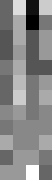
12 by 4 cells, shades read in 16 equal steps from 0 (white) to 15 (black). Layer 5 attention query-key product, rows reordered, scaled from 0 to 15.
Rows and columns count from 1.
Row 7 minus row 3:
-1 -2 -2 -1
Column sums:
99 62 103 80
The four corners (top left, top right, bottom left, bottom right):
9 3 6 9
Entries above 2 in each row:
3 4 4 4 4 4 4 4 4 4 4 3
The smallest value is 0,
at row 12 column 3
